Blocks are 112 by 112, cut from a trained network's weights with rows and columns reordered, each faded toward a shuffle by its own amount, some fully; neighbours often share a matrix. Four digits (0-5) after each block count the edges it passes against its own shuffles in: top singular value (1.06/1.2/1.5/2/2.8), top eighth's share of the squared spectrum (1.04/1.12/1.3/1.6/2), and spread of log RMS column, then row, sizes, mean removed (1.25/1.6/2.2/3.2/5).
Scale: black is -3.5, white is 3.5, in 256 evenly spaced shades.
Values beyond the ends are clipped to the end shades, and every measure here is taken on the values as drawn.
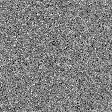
0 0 0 0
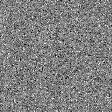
0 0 0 0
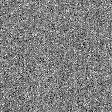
1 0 0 0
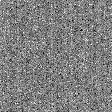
2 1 0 0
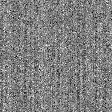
3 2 0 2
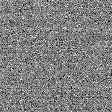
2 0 0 0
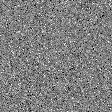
0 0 0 0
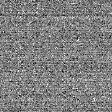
3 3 3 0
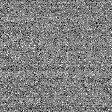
2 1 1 0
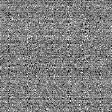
3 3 3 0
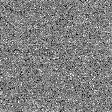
1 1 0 0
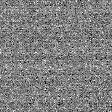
3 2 2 0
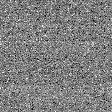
2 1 1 0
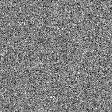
2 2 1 0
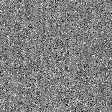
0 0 0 0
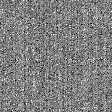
3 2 0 2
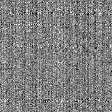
4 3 1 3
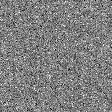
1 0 0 0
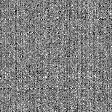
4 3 1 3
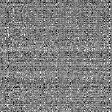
4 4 4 1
